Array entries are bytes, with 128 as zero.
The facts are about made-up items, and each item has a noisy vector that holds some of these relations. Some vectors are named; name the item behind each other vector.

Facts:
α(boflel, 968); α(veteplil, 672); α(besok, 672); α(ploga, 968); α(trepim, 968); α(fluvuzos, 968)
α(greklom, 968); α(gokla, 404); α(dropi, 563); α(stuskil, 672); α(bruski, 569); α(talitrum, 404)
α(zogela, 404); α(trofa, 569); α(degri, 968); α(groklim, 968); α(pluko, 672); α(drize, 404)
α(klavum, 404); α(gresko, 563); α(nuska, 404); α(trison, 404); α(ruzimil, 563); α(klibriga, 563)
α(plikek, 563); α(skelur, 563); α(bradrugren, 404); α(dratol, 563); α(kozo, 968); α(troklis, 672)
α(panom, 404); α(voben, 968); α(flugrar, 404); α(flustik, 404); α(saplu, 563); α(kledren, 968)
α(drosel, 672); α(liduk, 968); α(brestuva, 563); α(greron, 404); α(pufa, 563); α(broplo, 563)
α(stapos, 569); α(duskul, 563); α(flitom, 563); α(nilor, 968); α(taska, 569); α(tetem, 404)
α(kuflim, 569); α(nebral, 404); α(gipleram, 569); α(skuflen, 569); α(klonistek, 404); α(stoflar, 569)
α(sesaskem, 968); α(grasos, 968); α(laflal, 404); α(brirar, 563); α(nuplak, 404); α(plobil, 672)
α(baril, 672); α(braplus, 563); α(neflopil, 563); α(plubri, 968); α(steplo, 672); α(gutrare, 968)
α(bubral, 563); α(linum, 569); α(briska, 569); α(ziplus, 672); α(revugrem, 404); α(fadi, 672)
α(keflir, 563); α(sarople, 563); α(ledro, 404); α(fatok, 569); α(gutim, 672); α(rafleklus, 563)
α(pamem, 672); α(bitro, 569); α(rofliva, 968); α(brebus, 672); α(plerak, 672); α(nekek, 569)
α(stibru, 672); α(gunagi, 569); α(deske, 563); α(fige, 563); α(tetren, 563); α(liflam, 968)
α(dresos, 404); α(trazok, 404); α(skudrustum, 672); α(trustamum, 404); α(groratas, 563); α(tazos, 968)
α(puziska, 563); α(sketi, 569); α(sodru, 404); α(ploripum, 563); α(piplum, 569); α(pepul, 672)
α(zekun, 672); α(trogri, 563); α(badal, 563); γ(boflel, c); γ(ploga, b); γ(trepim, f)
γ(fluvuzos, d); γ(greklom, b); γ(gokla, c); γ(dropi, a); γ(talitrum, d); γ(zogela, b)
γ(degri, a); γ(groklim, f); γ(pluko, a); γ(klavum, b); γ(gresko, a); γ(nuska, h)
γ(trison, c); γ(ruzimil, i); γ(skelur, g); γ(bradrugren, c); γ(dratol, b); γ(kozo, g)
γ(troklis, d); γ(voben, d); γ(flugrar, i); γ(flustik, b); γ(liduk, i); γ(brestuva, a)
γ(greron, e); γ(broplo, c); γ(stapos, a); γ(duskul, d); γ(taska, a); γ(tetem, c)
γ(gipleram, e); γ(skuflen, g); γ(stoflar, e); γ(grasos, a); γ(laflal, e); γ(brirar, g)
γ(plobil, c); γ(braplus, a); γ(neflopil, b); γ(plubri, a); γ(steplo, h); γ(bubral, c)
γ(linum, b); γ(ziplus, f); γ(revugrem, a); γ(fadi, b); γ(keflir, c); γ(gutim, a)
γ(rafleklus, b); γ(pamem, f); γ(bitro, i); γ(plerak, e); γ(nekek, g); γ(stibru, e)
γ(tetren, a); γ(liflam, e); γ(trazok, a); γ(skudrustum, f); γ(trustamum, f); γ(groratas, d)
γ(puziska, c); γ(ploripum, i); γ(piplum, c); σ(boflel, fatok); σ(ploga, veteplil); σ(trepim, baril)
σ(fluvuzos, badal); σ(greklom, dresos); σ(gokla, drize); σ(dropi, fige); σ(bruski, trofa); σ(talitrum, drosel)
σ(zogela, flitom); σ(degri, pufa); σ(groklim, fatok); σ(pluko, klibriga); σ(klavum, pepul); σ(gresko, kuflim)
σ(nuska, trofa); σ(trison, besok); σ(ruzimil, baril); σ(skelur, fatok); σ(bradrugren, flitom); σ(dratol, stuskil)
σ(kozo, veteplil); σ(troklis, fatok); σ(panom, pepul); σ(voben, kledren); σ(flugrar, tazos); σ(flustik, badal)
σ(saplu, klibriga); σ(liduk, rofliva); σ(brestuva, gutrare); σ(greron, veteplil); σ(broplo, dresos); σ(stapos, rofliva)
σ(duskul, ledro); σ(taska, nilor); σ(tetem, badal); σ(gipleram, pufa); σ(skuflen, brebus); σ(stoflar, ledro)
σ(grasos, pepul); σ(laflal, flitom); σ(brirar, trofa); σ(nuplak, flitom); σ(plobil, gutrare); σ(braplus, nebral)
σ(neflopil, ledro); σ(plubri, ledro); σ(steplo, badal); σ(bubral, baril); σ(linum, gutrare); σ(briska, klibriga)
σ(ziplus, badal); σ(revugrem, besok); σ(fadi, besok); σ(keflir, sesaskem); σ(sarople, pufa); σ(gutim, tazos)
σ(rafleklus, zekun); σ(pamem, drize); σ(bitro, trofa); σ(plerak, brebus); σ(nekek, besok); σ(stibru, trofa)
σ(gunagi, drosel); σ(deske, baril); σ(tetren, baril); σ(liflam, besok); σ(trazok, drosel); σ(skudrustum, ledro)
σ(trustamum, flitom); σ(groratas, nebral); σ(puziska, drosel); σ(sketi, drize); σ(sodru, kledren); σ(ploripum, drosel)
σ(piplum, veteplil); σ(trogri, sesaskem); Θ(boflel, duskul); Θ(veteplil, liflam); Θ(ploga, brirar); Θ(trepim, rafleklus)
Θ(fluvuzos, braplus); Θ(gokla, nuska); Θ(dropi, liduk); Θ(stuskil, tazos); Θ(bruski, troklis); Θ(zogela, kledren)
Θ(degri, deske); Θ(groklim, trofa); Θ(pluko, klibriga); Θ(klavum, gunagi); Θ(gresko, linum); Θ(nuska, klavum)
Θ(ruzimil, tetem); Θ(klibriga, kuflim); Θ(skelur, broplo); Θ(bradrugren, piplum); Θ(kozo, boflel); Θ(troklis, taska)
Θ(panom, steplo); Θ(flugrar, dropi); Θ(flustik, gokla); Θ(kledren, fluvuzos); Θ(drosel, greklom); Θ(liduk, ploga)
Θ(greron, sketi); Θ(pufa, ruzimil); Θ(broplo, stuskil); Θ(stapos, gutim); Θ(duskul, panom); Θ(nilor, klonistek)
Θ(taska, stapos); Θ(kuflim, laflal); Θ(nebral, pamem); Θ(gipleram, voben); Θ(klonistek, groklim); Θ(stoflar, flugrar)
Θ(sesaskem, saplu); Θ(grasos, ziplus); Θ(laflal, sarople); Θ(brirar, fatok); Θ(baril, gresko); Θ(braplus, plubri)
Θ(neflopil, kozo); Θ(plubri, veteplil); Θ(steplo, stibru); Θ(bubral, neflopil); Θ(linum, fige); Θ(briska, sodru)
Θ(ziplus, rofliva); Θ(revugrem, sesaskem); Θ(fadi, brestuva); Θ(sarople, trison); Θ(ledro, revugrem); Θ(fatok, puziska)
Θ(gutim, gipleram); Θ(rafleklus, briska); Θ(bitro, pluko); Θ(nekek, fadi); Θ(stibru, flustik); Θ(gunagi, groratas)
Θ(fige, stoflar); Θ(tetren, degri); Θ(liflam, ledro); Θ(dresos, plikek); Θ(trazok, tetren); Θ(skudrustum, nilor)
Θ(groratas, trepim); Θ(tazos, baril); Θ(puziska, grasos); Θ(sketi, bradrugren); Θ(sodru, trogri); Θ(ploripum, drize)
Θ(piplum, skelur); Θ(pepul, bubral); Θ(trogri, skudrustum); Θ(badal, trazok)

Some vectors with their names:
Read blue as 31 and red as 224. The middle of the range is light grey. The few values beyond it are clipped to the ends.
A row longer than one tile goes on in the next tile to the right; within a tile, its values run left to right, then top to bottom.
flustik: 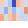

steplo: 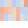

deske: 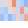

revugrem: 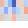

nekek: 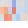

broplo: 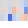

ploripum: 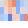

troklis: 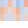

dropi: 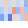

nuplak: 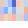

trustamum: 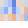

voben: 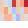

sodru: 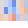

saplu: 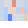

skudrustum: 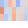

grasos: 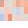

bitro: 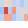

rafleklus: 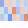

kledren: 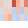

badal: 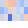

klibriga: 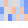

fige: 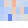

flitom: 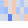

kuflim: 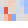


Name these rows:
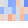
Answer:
laflal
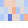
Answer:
dratol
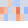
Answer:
plobil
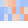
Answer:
ruzimil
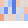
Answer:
ledro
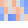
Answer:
bubral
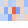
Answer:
brestuva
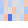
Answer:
duskul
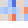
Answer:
flugrar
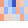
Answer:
bradrugren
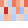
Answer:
kozo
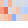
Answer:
piplum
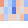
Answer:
tetem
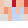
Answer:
greklom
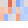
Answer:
drosel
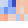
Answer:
nuska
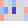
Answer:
drize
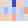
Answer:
zogela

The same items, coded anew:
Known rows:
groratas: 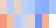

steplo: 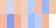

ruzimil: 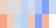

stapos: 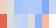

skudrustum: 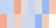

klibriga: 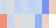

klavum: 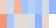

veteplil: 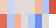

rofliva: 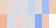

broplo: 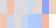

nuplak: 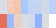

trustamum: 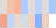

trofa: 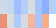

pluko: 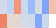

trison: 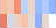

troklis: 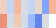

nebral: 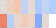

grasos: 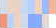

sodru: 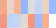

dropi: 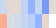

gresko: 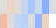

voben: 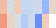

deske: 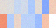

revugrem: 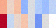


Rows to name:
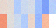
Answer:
gipleram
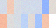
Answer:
puziska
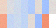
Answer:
trogri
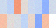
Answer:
stibru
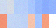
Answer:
gunagi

